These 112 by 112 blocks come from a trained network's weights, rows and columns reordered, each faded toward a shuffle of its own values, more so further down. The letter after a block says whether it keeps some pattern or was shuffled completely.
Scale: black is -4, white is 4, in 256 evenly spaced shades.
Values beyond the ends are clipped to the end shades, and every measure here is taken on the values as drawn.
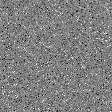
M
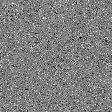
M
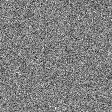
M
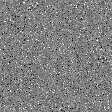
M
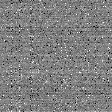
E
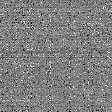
E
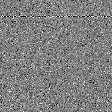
E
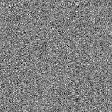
E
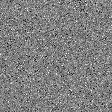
M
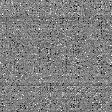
E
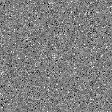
E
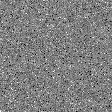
M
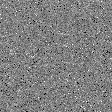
M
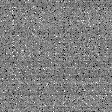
E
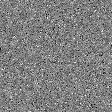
M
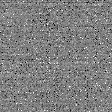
E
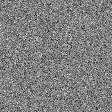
M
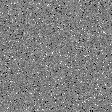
M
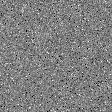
M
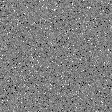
M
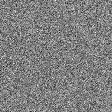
E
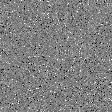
M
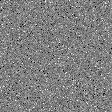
M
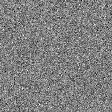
E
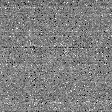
E
